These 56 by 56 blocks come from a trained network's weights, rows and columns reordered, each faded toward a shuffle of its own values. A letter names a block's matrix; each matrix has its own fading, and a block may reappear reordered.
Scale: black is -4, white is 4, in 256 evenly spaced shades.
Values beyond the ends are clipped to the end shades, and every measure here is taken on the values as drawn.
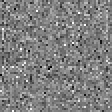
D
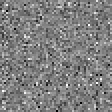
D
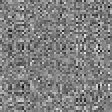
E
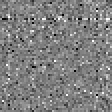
D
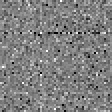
D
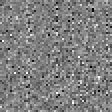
D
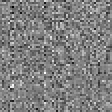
E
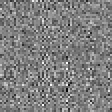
E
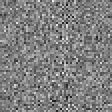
E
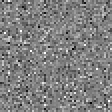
D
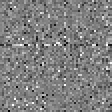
D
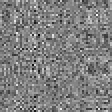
E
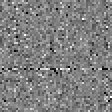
D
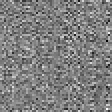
E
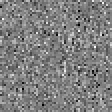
D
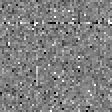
D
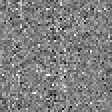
D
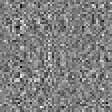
E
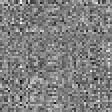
E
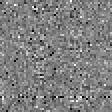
D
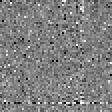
D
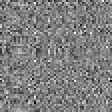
E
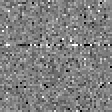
D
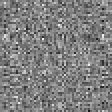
E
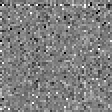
D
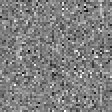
D
